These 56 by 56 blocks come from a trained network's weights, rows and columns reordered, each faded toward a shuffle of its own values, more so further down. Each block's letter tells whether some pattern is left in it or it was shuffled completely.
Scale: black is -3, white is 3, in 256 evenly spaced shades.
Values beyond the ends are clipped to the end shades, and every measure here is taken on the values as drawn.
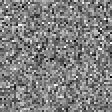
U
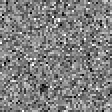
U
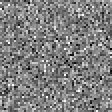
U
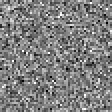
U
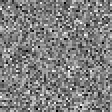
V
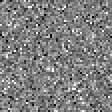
U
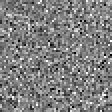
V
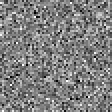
U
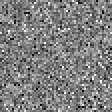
U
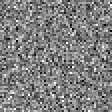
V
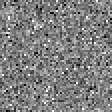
U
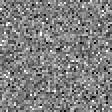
U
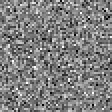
U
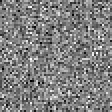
V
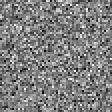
V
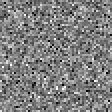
U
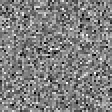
V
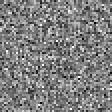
U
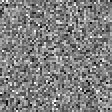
U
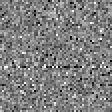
V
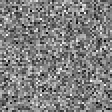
U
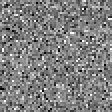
U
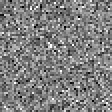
U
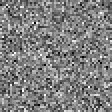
U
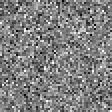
U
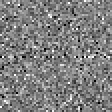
V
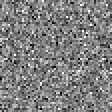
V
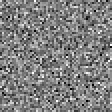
U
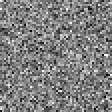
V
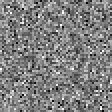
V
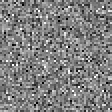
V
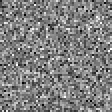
U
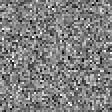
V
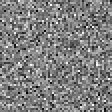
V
